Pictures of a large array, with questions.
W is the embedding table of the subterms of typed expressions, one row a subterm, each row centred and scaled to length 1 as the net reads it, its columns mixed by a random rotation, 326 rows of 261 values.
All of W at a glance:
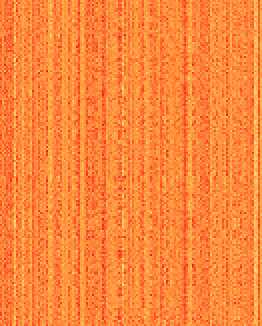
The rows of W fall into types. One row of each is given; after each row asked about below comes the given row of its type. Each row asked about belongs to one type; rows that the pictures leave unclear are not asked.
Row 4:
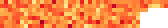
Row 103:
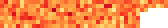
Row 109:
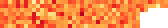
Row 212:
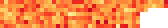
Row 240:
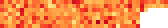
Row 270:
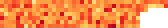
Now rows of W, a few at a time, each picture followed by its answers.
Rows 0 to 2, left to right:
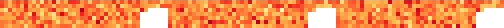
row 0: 109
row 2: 109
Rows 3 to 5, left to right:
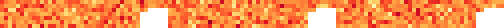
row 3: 240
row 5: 109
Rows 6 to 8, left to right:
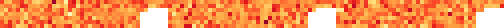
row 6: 4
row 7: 270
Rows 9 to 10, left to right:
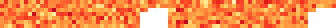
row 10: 4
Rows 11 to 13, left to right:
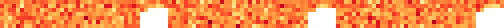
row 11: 103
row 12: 4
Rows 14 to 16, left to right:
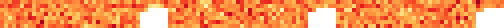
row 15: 109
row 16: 240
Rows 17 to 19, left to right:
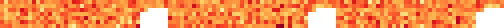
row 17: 212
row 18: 270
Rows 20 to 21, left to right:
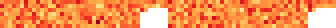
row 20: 109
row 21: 240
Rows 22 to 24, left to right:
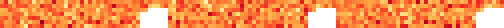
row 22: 4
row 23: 270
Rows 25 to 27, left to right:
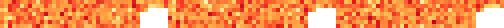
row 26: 270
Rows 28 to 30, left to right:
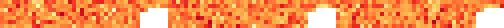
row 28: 109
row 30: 270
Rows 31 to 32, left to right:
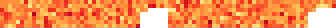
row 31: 109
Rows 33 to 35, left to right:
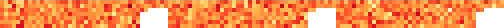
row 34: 4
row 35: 109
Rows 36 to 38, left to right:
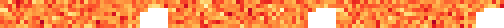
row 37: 109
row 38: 212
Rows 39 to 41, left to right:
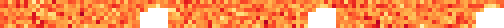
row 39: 109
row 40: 212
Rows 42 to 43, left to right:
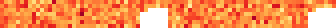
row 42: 109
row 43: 103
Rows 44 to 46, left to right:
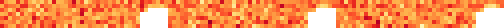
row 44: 240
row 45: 4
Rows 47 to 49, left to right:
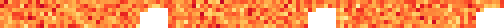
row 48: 109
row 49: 103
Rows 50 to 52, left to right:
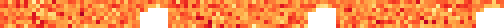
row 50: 109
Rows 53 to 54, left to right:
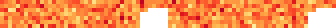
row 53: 240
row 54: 103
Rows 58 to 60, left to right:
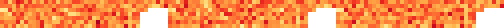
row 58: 212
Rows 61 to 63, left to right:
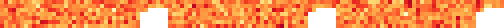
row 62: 270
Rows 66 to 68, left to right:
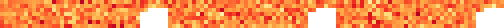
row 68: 109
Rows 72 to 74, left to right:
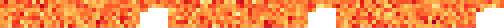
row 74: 109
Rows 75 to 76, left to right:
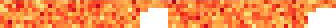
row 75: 212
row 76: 103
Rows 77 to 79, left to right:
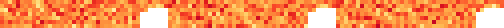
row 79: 103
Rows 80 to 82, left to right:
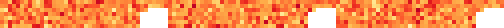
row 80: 103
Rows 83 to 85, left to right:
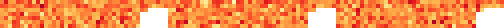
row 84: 4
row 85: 240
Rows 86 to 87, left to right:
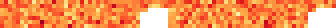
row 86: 4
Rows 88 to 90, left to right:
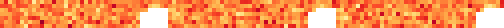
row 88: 4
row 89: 212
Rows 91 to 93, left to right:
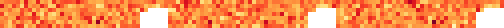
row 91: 109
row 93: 240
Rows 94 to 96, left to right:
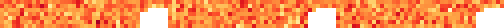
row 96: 270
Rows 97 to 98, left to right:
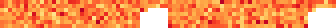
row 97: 109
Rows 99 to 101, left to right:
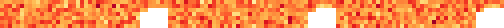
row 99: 4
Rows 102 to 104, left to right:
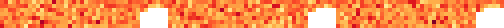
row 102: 4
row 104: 240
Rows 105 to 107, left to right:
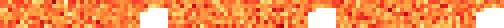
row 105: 4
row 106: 270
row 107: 103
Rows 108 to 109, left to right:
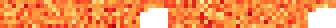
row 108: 270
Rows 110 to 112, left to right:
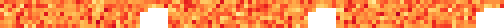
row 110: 270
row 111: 212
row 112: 270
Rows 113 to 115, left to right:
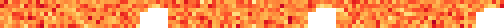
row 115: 212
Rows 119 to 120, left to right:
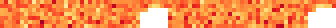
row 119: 4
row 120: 270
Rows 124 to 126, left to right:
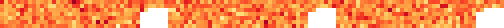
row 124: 240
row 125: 212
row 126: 103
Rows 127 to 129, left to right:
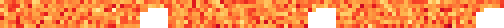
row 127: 270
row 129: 270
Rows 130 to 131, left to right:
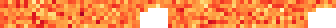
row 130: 109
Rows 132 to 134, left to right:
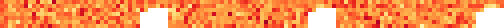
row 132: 109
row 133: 270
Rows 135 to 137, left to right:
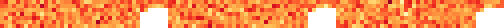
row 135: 240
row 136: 103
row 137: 4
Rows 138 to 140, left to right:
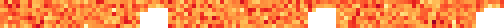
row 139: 240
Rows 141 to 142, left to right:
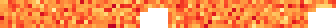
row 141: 270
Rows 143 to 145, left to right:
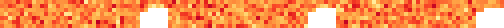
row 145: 212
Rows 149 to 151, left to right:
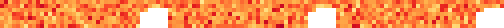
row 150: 270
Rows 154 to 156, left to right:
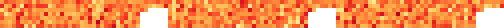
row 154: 270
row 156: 270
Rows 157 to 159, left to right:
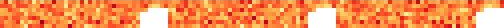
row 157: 4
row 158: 212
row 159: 212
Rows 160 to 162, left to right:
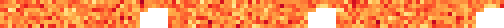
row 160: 240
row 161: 4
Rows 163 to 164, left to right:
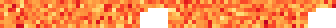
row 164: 212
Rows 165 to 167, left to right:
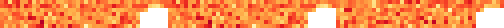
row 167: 4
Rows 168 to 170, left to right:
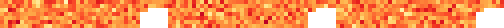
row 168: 4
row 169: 109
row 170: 212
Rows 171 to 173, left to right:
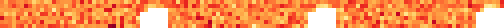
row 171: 270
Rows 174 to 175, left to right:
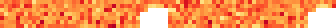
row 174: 270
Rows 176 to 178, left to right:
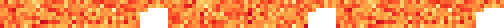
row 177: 109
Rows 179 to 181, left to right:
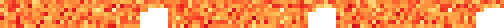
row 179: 270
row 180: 103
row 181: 270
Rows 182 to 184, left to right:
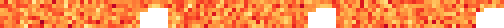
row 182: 4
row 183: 103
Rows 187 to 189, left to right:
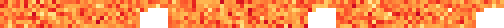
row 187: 109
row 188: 109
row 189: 109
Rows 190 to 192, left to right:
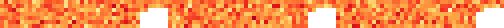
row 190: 4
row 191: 103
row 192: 270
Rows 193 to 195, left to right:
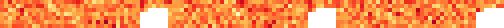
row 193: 240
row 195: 109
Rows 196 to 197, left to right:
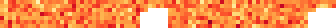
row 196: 270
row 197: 4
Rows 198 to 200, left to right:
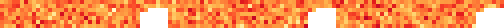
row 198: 109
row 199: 212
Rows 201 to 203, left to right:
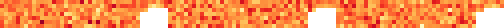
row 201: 4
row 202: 240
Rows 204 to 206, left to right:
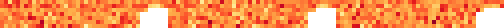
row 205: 4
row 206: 270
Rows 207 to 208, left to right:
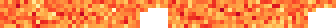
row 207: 109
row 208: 103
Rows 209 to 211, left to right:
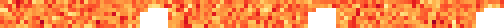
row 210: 270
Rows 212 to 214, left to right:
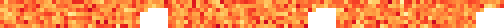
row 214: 4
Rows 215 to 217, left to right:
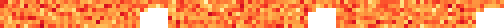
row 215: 103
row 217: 4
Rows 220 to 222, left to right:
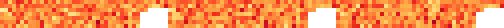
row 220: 212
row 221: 212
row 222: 270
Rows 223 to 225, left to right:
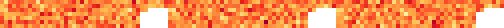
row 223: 212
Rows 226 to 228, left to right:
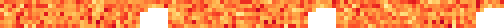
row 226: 270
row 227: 212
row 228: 240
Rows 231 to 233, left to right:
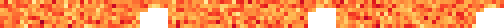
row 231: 4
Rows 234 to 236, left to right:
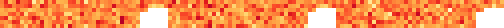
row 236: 109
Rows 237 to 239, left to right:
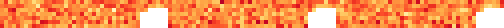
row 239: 212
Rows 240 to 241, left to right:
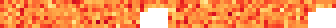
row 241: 270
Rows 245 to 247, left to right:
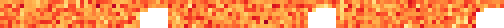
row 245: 4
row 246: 103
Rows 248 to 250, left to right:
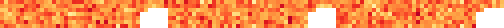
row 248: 212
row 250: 109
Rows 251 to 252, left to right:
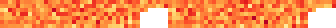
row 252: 212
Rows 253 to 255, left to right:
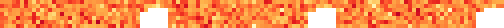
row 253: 109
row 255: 109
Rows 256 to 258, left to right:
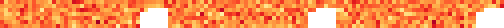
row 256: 212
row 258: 212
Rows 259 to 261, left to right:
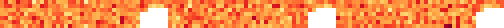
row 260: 103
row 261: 270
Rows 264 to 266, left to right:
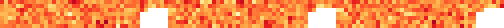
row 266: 212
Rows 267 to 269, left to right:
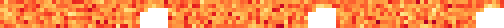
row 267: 212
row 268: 270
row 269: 4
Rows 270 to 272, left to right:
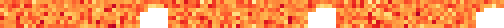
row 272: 109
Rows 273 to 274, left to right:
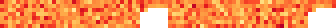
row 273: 240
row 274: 270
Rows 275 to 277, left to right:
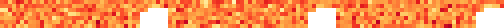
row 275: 212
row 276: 4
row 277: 270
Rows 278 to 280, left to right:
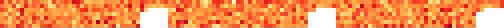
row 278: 240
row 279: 4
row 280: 270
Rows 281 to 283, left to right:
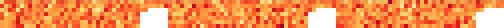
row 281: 270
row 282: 270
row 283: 4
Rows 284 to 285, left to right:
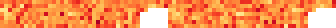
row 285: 212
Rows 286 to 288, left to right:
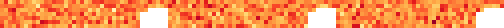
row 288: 270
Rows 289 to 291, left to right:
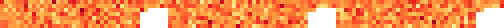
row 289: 109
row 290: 4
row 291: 212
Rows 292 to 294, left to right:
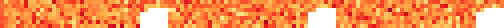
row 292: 109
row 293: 212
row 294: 103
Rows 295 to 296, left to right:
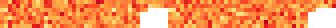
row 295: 103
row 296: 212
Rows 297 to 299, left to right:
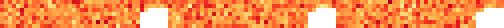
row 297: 240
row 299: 4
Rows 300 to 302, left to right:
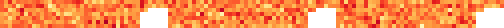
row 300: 240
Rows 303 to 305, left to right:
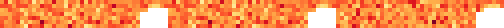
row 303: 4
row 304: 4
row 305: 240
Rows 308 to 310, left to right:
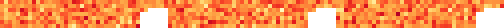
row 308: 212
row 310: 270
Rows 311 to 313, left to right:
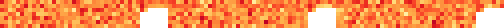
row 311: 240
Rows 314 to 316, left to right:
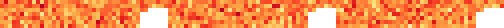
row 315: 103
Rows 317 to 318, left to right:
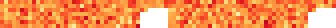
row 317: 212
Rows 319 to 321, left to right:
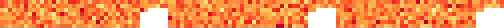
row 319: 109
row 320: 270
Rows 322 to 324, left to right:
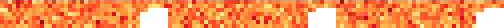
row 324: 103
